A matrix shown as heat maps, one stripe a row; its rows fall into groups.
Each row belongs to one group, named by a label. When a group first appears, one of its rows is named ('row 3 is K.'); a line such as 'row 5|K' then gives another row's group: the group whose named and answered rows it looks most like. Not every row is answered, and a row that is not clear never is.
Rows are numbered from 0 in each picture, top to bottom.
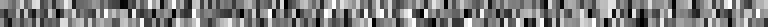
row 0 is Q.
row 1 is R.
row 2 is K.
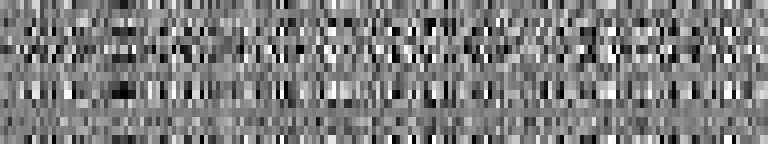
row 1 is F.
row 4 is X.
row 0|Q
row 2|K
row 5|R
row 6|Q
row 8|K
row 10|Q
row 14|K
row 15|Q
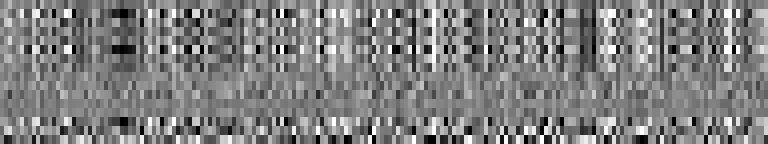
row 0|X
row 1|Q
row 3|Q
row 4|X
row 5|Q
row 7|Q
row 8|F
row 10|K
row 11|F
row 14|X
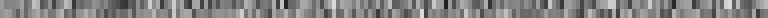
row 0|Q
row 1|F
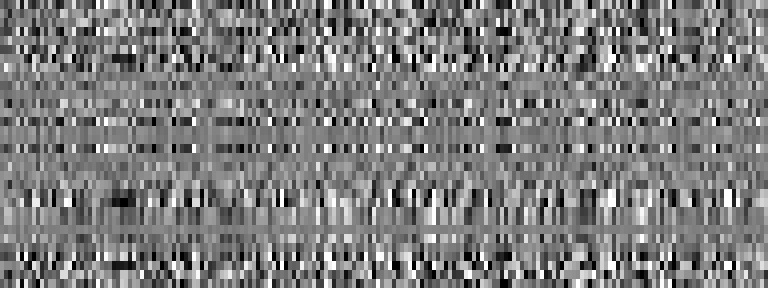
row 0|R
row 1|K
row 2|K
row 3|R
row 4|X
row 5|R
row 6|Q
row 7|X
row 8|F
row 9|R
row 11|K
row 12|F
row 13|R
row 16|R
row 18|X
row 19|F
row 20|K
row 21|Q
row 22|Q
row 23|X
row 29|Q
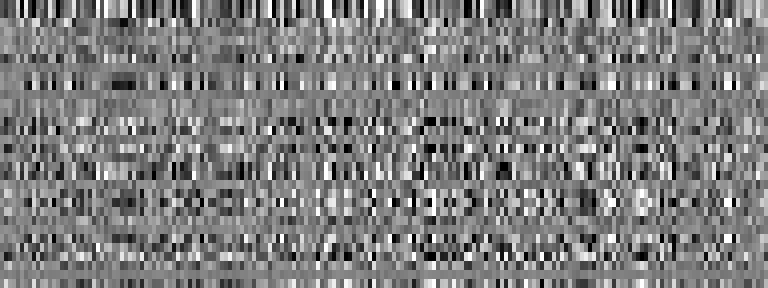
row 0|R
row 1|R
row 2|Q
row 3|X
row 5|X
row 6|R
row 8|Q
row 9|Q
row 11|F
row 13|K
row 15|F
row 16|K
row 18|R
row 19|R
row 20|F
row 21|X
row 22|Q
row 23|X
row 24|K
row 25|F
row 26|Q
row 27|R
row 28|K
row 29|X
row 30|F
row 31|X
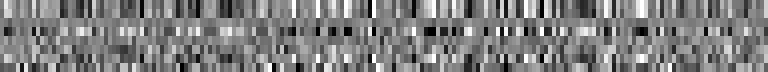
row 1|X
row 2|K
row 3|K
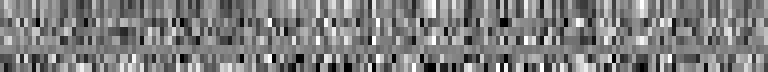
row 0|X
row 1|X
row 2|R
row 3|Q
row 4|X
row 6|R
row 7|K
